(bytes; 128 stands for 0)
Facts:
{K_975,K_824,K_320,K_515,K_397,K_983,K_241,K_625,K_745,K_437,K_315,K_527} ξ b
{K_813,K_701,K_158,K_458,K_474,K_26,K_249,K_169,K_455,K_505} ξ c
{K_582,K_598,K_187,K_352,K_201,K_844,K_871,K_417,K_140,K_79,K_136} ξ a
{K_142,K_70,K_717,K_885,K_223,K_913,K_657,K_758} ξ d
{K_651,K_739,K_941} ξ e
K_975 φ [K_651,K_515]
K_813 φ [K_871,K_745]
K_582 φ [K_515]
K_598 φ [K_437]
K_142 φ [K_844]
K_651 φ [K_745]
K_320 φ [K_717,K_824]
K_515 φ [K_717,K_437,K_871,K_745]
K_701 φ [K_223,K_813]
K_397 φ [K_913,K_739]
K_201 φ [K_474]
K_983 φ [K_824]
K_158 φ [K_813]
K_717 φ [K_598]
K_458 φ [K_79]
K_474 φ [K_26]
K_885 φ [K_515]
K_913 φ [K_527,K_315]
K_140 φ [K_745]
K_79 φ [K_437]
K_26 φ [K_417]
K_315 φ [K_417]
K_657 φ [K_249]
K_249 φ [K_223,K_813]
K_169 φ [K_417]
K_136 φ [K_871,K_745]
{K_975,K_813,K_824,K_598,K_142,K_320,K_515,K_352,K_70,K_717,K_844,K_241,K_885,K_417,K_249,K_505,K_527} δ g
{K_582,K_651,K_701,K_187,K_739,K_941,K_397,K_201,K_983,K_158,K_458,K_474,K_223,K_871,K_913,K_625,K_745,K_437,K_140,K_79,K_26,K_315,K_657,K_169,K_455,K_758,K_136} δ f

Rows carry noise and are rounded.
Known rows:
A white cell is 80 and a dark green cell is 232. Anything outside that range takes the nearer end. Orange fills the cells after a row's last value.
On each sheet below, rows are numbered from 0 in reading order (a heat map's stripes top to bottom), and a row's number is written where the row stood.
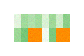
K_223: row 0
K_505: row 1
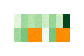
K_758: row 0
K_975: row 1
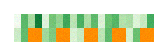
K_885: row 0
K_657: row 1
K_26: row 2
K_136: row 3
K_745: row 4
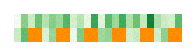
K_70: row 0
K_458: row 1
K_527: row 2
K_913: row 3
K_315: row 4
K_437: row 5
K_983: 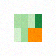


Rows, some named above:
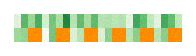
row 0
K_913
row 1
K_249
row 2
K_169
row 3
K_455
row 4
K_201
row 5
K_201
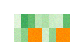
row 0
K_201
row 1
K_625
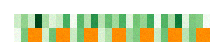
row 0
K_975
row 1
K_745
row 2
K_142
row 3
K_474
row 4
K_657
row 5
K_717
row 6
K_187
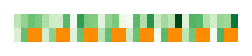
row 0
K_651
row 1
K_437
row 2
K_598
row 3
K_871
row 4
K_142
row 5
K_515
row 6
K_582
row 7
K_813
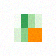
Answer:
K_417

